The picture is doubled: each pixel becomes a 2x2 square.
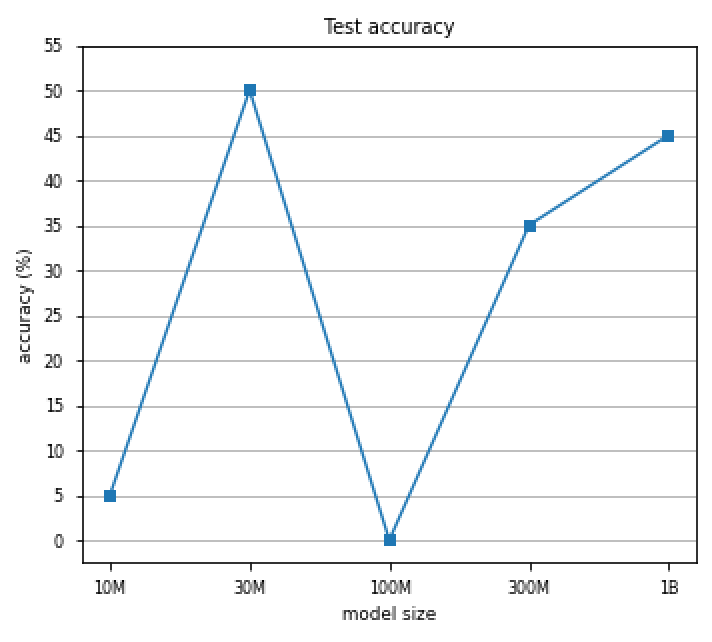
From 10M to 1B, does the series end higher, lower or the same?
higher
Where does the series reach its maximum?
30M
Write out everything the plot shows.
Title: Test accuracy
x-axis: model size, ticks 10M 30M 100M 300M 1B
y-axis: accuracy (%), ticks 0 5 10 15 20 25 30 35 40 45 50 55
Values:
5 50 0 35 45
